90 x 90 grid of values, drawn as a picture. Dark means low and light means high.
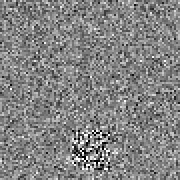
Slope: none. Stripes: none. Roughest part: bottom middle. Average level on the scale: 50%. Odd patch: rougher, in the bottom middle.
